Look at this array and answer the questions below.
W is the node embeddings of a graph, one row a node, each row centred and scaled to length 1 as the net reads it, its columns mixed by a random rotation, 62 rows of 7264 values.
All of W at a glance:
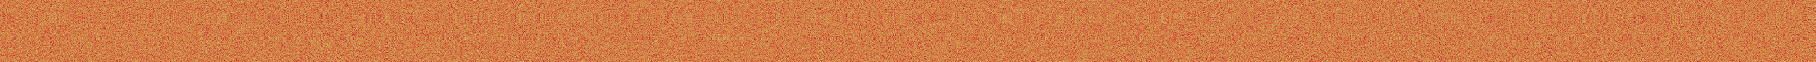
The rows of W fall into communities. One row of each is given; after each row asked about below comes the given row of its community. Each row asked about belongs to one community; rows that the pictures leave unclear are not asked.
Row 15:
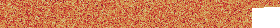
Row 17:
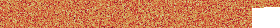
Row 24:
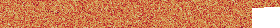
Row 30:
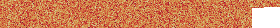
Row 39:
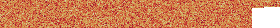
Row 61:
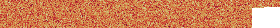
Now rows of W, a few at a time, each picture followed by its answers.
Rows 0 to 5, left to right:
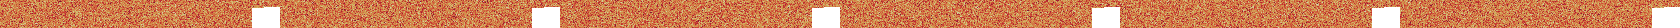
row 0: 61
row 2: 15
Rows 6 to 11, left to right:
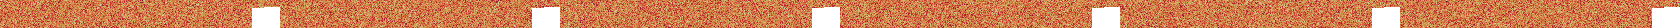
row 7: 61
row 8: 24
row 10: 24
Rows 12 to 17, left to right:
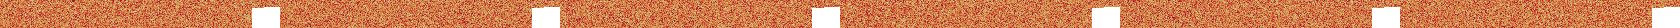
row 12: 24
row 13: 61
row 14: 61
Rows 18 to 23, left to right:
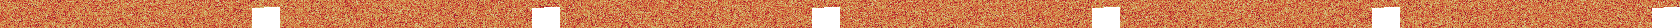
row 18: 61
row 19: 30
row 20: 61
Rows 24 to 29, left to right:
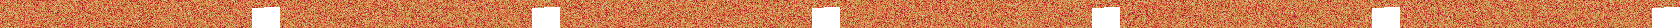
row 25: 39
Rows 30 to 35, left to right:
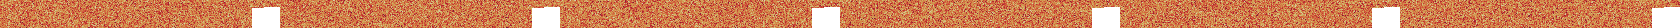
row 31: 39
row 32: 30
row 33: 61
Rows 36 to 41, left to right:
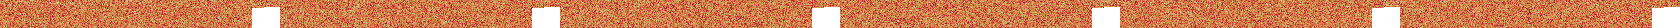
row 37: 39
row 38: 39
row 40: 15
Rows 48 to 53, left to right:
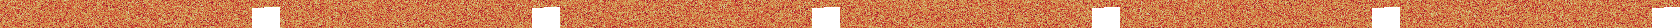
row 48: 39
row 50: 24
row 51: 17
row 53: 17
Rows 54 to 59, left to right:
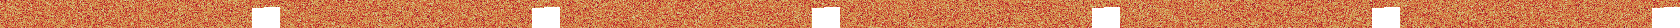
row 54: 15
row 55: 39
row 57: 17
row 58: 39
